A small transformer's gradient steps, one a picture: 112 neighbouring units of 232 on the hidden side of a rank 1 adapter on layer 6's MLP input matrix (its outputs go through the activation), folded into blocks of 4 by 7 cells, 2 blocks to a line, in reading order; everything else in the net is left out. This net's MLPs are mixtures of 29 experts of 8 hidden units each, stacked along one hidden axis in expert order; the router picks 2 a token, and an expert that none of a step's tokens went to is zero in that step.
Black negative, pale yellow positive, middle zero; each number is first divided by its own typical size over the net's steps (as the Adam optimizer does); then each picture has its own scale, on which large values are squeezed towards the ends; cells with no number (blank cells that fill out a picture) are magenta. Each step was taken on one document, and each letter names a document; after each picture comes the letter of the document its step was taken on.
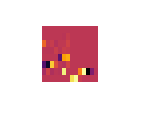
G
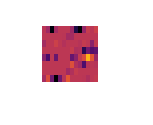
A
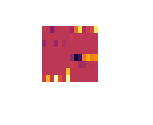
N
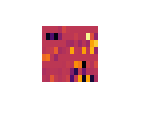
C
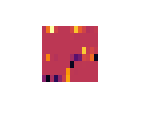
A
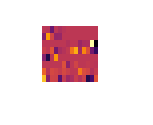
C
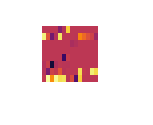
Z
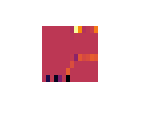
N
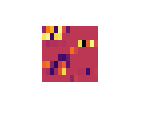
G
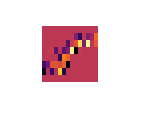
G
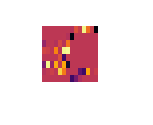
G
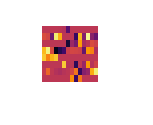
Z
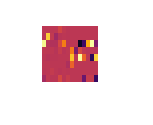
C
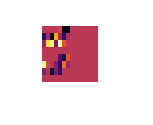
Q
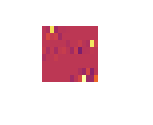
C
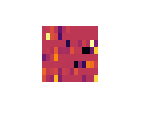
C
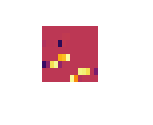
G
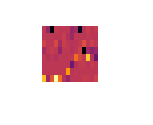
A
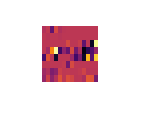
C
